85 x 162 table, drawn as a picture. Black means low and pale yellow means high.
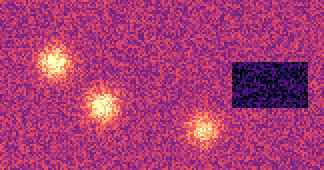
An odd patch, lower than its surroundings, sits in the middle right. The middle left is the ninth with the highest average. On average the colour sits 50% of the way up the scale. Three bumps rise from the field.
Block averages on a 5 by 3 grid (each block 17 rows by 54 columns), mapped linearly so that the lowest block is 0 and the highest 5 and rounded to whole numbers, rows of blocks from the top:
444 / 543 / 540 / 553 / 444
